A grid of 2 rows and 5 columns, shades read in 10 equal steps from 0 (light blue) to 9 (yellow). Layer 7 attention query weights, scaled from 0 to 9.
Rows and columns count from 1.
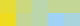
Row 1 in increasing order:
3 4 4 5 8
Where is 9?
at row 2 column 1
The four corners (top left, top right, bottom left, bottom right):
8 4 9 1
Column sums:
17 9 6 4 5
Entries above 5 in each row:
1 1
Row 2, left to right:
9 4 3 0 1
